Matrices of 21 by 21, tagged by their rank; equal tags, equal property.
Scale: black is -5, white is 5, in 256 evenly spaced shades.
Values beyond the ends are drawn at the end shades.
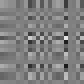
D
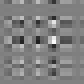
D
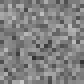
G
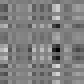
D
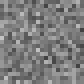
G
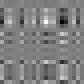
D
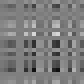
D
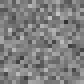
G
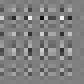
D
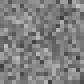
G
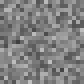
G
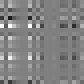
D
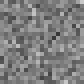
G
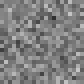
G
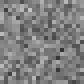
G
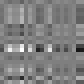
D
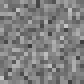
G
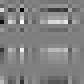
D
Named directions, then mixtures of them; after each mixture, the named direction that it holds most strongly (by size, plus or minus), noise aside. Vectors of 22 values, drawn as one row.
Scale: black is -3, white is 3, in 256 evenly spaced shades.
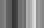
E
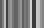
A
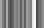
A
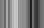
E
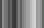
E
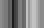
E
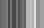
E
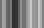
E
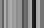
A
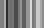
A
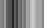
E
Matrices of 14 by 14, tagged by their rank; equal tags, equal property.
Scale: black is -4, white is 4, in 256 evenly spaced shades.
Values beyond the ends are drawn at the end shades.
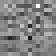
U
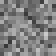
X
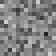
X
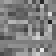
U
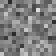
X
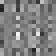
U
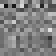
U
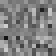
U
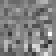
U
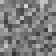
X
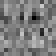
U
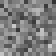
X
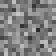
X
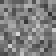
X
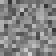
X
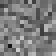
X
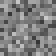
X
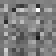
U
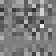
U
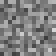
X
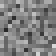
X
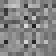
U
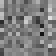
U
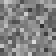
X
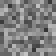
X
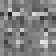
U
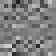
U
